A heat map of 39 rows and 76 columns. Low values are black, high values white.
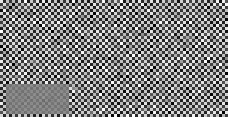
Odd rows or columns: none. Calmest part: bottom left. Histogram: two levels. Odd patch: calmer, in the bottom left.
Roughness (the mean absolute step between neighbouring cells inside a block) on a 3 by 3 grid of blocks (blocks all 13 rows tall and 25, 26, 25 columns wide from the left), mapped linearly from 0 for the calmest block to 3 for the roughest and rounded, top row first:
333 / 333 / 033
